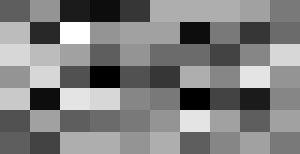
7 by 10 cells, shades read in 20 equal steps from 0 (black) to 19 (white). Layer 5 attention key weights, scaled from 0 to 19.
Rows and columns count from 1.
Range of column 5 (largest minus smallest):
8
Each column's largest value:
16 16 19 16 12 13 17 13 17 16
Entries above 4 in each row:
7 7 10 8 7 10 10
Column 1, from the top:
7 14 16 11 15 6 7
